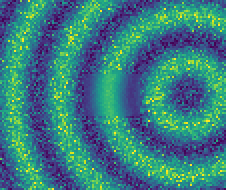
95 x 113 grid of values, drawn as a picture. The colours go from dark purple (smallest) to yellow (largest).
No overall slope runs across the table. In the centre lies a patch that is calmer than the rest. No row or column stands out. Concentric rings centre on the middle right. The centre is the calmest part.
